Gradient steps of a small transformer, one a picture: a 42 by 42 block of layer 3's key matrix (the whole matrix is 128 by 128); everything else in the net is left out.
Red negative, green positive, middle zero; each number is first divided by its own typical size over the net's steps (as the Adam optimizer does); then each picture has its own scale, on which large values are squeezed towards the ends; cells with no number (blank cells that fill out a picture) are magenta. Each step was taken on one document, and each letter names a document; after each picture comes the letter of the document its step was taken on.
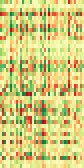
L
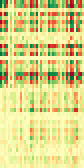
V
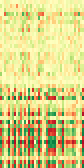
L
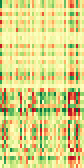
V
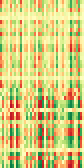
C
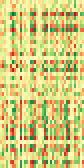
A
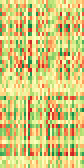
A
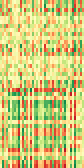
A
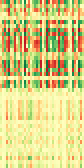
C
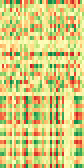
L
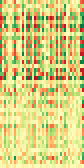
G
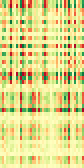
V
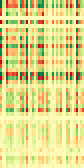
V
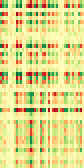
V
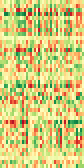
L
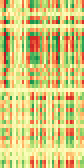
C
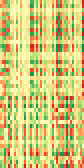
C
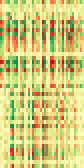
C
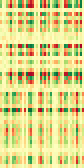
V
